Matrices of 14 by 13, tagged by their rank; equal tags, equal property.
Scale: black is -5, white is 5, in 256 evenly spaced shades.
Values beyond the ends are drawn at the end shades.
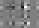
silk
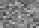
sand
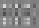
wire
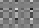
wire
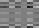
wire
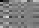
silk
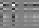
wire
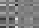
wire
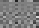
silk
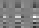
wire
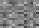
silk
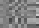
silk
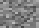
sand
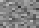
sand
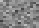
sand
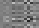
silk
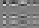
wire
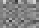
silk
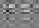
silk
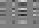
wire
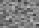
sand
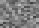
sand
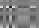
wire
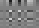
wire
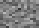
sand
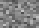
sand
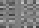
silk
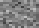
sand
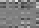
silk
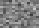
sand
